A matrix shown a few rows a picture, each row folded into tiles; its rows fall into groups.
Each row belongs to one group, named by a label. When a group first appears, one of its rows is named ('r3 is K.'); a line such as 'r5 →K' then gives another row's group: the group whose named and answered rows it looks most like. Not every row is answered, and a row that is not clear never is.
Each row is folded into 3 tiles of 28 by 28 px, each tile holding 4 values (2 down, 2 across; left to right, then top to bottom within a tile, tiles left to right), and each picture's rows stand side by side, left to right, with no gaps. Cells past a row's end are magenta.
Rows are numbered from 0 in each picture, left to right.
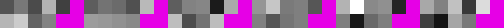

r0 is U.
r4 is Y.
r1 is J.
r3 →Y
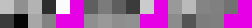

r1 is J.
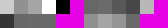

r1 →J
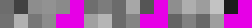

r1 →U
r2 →Y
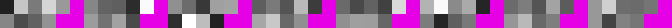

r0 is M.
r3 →U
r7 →Y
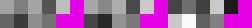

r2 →U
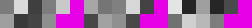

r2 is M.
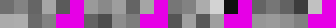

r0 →U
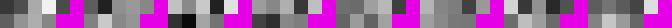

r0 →M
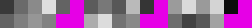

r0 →M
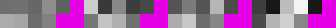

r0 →U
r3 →M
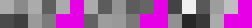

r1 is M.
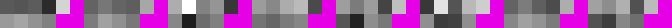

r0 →J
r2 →Y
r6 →J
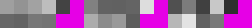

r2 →U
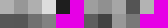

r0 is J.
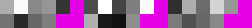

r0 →Y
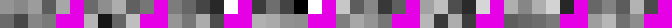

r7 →U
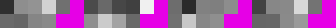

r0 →M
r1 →J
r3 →M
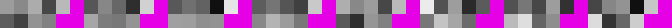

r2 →J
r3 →J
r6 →U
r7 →J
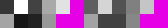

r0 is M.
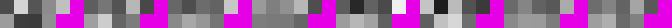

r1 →U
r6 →J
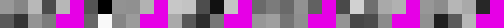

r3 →U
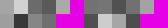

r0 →Y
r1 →J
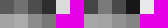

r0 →J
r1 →J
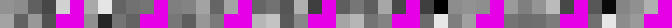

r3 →U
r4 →U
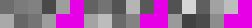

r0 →J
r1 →U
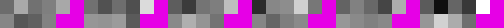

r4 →J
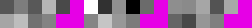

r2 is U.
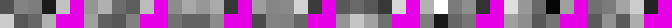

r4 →J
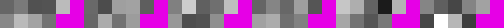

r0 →J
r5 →J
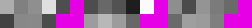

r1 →J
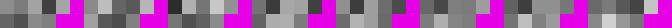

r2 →M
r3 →M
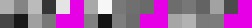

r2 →U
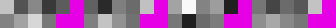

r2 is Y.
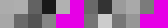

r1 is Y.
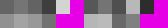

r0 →J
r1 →U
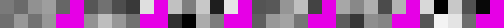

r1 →J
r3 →M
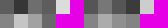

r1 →J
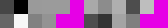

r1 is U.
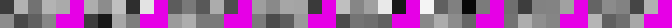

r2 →U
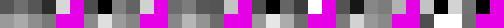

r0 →J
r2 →J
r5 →M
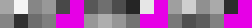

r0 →Y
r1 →J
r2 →Y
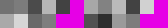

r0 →U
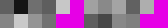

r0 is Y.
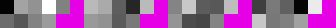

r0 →M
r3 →J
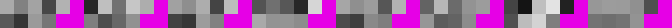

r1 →M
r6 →M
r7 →Y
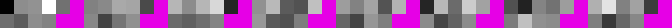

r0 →M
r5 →M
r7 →Y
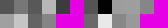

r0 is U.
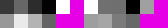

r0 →J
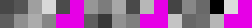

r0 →M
